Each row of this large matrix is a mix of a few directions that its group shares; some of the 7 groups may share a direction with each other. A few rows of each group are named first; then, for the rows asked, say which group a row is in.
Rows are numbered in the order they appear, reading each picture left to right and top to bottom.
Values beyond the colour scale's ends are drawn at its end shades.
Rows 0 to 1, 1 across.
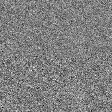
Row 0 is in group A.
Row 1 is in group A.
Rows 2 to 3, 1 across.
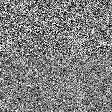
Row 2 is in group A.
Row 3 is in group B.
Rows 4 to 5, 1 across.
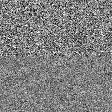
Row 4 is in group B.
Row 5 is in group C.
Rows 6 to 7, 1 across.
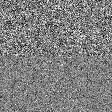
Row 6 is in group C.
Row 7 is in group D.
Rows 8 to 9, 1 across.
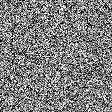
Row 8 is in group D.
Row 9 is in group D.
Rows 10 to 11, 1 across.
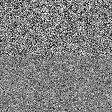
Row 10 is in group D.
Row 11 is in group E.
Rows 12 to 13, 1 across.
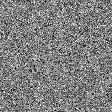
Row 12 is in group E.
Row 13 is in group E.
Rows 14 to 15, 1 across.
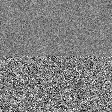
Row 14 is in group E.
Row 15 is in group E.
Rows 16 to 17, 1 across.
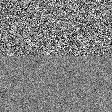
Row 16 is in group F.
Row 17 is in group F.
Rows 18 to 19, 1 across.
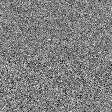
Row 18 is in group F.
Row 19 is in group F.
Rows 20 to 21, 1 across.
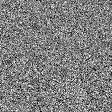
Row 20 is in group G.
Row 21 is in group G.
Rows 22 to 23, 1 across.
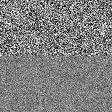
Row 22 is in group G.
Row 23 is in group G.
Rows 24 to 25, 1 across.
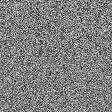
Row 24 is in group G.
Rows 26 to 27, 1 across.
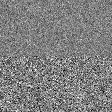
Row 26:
F
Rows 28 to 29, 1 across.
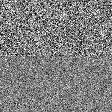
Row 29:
G
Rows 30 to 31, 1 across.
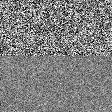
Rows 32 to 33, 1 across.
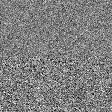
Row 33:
B
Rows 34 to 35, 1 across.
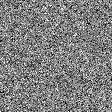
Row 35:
F
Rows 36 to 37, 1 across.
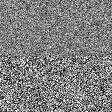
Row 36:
D
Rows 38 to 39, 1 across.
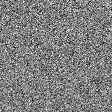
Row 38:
A
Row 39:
D
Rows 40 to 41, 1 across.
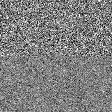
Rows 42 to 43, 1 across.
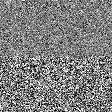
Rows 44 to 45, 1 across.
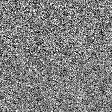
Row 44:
B
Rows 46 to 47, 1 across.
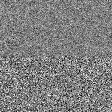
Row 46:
A
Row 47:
F
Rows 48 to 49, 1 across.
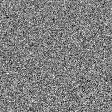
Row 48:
F
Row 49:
F
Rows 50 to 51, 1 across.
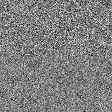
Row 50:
A
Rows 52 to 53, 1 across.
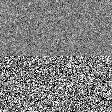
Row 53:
A
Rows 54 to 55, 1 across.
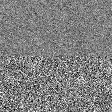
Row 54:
E
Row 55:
F
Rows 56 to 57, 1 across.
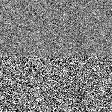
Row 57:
B
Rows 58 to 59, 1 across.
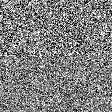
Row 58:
A
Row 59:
G
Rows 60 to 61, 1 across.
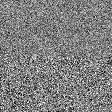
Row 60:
E
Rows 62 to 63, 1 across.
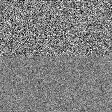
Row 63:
E
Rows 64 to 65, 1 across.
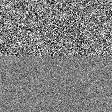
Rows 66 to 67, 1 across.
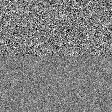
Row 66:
A
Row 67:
F
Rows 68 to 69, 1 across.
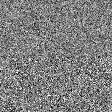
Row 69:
F
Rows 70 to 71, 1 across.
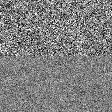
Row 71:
C
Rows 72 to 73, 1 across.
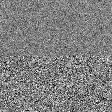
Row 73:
A
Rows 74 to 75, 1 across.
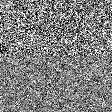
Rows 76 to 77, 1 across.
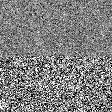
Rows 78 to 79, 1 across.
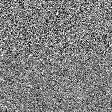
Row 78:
D
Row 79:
G
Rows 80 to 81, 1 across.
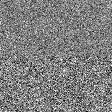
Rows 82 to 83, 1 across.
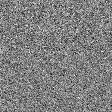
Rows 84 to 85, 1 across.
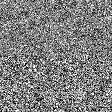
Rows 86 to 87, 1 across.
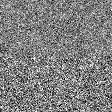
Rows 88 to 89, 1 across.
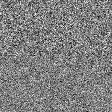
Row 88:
A
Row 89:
C
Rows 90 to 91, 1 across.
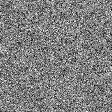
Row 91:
C
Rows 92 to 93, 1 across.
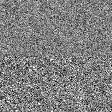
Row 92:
G
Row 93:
A
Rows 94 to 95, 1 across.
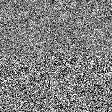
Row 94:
C
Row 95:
C
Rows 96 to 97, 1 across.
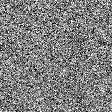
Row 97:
C
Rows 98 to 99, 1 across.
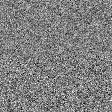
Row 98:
D
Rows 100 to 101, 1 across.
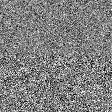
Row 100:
A
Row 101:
C
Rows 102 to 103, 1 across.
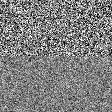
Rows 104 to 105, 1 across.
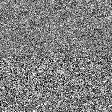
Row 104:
C
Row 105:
E
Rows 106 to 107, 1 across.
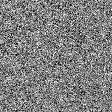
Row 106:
C
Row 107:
C
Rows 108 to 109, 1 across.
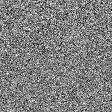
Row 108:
G
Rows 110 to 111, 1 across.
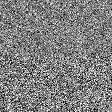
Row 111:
F
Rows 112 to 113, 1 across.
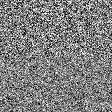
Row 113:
A
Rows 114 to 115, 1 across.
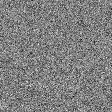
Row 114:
F
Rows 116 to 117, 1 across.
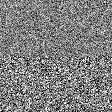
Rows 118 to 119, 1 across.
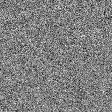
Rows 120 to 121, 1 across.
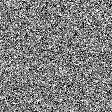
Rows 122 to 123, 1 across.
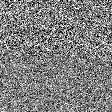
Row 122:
A
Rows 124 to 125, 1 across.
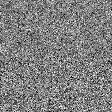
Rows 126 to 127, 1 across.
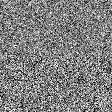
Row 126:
A
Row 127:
F
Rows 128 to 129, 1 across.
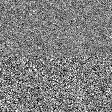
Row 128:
A
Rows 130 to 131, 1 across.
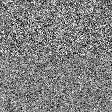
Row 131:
F
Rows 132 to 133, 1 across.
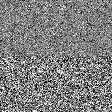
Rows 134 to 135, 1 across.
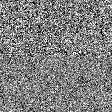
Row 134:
E
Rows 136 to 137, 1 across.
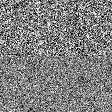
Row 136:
G
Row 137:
F
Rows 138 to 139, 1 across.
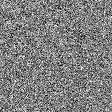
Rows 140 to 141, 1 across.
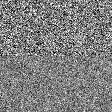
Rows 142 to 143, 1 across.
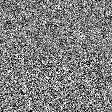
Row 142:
C
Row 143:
D
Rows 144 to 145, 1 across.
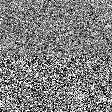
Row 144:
E
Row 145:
A
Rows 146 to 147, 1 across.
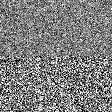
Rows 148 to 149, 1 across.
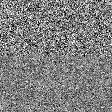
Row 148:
F
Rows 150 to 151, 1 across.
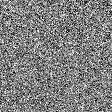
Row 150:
A
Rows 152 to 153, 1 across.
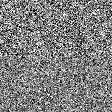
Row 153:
G
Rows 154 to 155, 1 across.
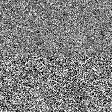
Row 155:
G
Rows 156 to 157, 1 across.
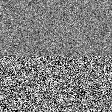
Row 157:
C
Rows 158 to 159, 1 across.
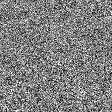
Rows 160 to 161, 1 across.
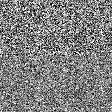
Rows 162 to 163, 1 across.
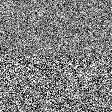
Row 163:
D
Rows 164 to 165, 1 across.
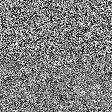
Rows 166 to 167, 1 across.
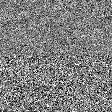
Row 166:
C
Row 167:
A
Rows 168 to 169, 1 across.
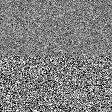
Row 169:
E
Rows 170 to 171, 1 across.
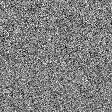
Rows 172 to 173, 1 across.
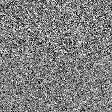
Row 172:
E
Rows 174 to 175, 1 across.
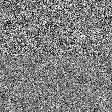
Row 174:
C
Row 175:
F
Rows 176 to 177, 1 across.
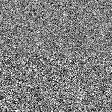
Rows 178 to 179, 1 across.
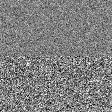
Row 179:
D
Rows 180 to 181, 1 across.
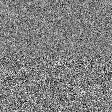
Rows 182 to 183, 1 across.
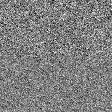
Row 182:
C
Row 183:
G
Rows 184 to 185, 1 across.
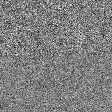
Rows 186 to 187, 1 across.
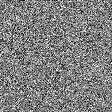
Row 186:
D
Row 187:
D
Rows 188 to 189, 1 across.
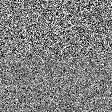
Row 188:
D
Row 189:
G
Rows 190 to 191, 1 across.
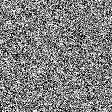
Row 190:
C
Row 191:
E
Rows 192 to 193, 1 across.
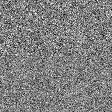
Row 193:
G
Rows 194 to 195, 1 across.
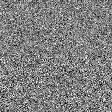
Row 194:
A
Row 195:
F
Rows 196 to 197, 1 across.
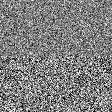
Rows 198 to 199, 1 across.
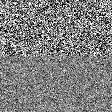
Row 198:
F
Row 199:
G
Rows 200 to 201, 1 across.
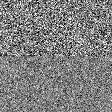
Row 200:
A
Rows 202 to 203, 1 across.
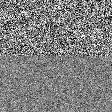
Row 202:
C
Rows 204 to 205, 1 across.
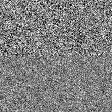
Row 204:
C
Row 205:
C
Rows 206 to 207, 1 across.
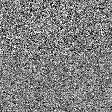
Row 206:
E
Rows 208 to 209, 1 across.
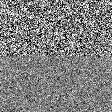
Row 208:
F
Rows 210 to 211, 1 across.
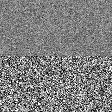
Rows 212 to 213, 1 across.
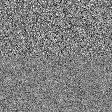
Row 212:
D
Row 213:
C
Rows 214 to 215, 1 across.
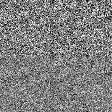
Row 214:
C
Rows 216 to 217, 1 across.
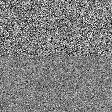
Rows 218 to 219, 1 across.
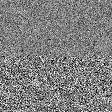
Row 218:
F
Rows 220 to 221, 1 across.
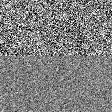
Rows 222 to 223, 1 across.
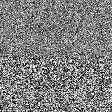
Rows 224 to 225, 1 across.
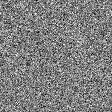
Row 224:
A
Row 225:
D
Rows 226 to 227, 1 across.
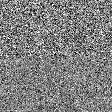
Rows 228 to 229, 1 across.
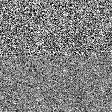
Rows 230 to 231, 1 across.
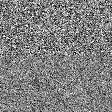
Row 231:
G
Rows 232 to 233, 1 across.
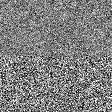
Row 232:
C
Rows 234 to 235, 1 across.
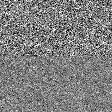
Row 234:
A
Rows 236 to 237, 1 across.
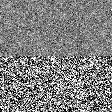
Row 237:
E
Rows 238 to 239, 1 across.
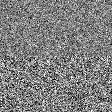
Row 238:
F
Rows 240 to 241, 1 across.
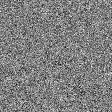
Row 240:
D
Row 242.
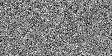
